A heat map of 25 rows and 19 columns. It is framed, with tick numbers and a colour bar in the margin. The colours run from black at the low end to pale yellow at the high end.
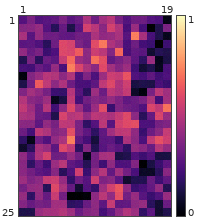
There are no regular stripes. The values follow a bell shape. The ninth with the highest average is the top middle. The halves do not mirror each other.
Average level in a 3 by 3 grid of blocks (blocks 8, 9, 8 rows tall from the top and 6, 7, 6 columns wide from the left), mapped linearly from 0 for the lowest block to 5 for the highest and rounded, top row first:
2 5 0 | 3 3 3 | 3 2 0
